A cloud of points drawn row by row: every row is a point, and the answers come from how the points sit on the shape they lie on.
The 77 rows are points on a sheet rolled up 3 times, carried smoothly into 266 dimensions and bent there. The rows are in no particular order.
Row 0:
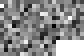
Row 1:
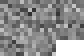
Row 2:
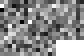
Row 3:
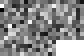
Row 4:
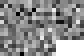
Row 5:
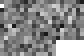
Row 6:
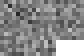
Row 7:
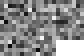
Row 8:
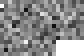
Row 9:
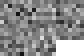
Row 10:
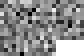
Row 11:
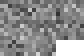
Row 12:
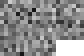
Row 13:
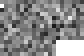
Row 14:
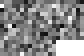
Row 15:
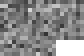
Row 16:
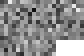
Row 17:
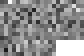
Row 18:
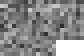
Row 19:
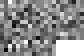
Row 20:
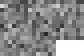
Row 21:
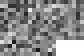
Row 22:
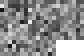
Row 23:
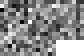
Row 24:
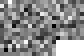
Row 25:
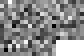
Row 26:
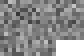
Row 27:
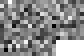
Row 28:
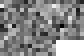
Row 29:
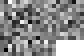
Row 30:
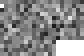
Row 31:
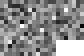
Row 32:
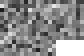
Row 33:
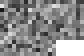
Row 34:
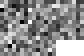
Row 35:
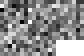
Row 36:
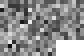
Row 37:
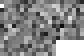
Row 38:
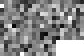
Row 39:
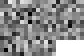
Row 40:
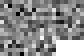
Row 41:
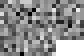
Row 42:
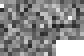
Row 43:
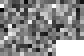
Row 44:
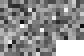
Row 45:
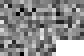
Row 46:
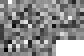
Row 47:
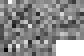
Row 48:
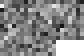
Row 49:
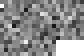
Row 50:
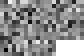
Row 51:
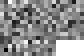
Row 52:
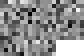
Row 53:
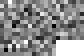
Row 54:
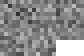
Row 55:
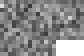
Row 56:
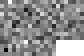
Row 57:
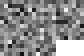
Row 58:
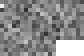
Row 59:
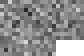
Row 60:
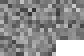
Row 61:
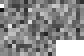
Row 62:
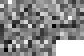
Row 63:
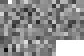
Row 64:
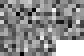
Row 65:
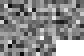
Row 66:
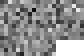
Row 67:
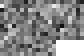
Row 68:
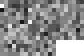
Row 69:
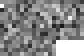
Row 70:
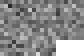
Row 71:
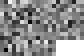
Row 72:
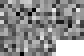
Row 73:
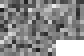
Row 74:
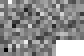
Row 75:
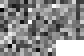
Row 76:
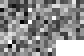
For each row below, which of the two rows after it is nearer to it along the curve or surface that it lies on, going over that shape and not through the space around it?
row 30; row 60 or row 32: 32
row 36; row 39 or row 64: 64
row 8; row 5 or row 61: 5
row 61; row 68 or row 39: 68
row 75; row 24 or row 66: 24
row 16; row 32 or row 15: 15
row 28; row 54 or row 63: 63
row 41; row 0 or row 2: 0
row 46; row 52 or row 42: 52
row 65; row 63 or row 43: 63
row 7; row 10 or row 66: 10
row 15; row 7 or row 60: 60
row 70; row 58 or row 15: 58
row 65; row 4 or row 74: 4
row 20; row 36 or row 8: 8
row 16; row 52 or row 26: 26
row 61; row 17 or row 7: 7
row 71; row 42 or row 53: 53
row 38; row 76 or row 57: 76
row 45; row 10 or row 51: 10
